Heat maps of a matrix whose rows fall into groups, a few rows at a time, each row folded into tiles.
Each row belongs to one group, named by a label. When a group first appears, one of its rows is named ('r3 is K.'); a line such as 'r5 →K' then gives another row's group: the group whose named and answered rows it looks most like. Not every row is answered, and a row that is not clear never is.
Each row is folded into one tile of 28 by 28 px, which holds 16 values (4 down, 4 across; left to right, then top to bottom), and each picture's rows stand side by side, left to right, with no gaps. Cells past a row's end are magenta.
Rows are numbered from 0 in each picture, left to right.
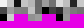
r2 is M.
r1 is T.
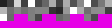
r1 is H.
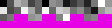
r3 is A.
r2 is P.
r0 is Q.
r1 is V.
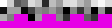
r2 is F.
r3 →F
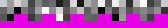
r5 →H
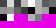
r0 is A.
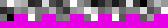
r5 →Q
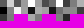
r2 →H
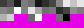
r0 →V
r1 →P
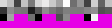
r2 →M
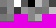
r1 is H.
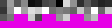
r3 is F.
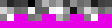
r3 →P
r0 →P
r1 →Q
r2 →T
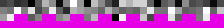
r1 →Q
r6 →T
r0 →V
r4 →A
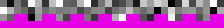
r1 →M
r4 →V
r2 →H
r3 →H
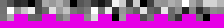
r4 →M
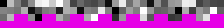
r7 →V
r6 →F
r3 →V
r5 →T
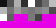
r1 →H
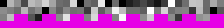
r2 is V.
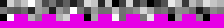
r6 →M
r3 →M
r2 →V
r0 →A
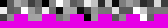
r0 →Q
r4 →Q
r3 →M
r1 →V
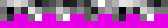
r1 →P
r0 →F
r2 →P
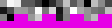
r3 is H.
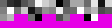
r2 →Q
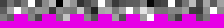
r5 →P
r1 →H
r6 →H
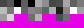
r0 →V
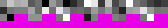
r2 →P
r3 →M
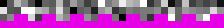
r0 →Q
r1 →T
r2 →T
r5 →H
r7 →V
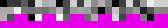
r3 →T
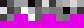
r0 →Q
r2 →F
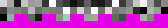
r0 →M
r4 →H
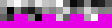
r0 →F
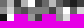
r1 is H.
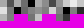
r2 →F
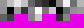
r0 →F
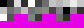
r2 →F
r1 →H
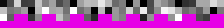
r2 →V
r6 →P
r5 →Q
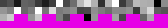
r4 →H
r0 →V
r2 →H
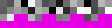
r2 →Q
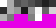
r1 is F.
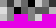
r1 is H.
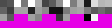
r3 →A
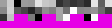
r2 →V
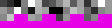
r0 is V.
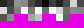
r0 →Q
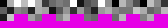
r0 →A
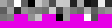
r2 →M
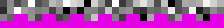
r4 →H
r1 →H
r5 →M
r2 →F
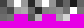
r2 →V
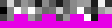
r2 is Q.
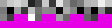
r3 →F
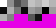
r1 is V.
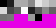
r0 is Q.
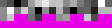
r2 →T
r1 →F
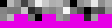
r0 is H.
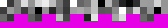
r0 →H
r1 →F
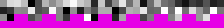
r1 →Q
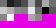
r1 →T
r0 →P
